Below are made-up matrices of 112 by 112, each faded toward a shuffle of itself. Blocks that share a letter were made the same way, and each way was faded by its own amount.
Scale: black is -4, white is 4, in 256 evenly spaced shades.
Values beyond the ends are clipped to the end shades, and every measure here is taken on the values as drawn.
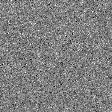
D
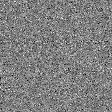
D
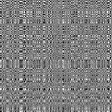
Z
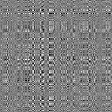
Z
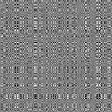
Z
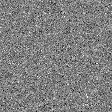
D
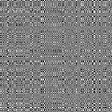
Z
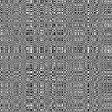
Z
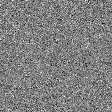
D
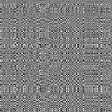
Z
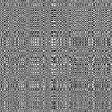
Z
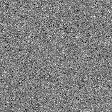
D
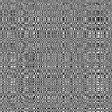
Z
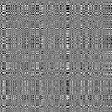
Z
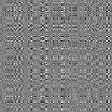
Z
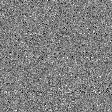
D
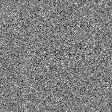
D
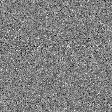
D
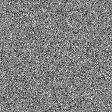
D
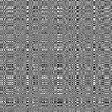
Z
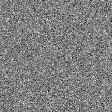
D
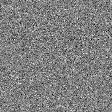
D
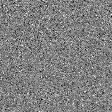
D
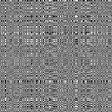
Z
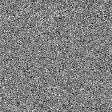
D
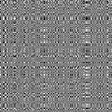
Z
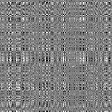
Z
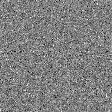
D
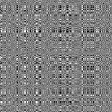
Z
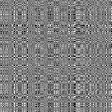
Z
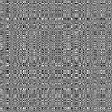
Z
